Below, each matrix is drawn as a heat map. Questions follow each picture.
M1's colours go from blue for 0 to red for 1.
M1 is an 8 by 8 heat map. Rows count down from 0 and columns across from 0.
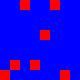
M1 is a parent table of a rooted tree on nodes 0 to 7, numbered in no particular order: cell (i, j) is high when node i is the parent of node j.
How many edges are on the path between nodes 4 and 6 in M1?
2
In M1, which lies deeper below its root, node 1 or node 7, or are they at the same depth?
node 1
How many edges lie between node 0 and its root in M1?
1
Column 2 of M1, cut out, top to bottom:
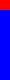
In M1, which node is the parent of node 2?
0
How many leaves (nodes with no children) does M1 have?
4
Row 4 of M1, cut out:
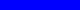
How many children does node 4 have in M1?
0
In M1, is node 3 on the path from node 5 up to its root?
no
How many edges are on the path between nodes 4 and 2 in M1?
5
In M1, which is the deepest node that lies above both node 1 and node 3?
6
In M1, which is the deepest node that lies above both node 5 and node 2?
0
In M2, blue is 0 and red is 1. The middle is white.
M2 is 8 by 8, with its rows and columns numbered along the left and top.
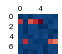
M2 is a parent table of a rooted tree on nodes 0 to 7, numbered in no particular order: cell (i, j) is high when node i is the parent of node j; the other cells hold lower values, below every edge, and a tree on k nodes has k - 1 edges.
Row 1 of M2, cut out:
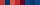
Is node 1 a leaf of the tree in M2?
no
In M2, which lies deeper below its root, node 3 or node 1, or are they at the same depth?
node 3
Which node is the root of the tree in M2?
5
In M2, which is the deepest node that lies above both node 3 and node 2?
1
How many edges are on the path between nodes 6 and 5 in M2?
1
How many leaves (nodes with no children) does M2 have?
6
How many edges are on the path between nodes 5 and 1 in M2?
1
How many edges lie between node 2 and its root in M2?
2
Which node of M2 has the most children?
1
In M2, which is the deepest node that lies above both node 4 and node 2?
1
